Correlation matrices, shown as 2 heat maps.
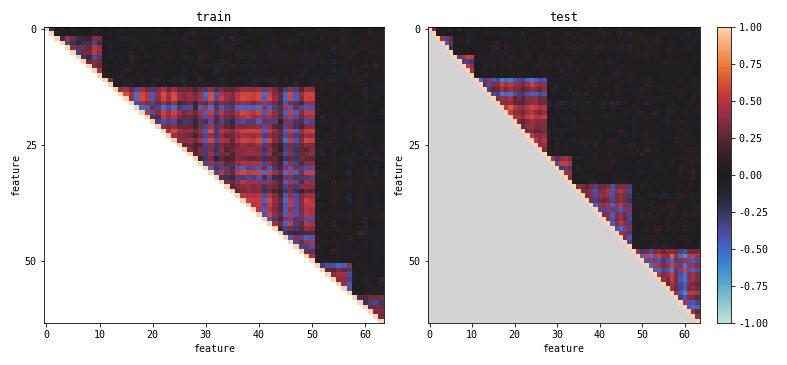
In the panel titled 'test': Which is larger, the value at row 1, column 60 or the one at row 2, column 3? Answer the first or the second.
the second
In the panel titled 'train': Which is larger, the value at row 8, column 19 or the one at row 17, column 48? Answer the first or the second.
the first
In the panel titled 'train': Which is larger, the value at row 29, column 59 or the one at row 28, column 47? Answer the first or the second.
the first
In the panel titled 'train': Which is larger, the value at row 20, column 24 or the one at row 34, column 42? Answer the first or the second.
the second
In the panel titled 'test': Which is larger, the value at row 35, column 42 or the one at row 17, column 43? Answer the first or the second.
the first
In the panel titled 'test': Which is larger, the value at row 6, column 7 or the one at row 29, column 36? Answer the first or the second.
the second
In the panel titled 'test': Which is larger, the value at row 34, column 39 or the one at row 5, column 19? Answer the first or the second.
the second
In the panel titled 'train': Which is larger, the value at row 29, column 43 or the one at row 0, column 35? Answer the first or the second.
the first
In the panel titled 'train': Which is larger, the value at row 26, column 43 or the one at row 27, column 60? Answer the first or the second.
the first
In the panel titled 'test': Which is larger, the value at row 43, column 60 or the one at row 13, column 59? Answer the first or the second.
the second
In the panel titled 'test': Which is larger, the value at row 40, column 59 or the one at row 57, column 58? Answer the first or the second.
the second
